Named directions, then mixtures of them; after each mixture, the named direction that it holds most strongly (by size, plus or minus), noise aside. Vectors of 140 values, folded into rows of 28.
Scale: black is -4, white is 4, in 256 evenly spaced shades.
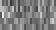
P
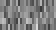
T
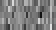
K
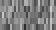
K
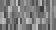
T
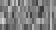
K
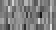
K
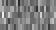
P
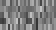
T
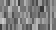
T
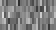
T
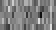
K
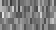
P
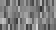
T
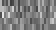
P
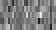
K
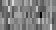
K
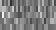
P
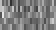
P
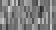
K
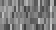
K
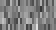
T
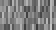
K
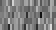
K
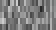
T
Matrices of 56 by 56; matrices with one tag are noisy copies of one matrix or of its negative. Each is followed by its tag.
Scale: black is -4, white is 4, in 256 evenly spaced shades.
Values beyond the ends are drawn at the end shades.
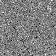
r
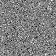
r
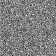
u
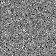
u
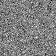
r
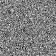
u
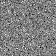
u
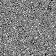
r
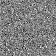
u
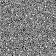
u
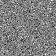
r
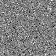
r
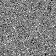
r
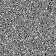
r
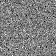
u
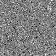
r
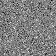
r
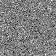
r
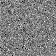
u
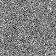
r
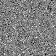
r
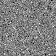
r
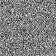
u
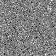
r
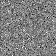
u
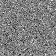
r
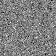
r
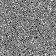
r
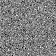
u
